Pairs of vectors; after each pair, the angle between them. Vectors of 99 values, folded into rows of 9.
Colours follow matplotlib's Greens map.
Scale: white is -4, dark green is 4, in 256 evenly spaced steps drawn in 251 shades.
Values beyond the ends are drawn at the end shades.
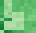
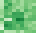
nearly opposite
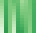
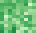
partly opposed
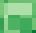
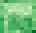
nearly parallel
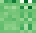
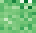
nearly parallel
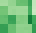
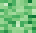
partly aligned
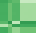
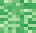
orthogonal
